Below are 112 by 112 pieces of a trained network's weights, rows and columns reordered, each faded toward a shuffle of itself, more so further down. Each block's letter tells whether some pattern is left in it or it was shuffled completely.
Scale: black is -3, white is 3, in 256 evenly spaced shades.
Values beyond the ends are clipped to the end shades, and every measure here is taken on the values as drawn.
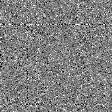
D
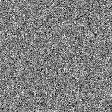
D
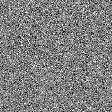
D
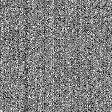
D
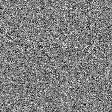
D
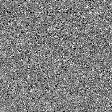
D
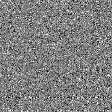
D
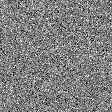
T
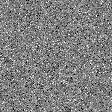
T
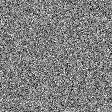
T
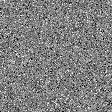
T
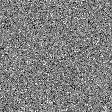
T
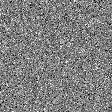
T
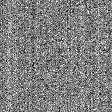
D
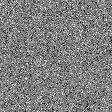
T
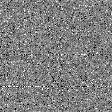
D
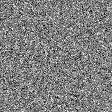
T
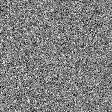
T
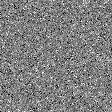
T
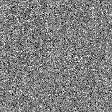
D
